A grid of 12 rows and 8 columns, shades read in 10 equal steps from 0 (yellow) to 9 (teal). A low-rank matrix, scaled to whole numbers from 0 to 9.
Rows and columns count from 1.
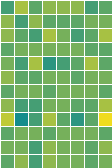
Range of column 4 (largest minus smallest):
5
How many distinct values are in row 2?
4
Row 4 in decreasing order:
6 6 6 5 5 5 5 5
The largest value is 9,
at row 9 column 2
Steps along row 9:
up down down up up down down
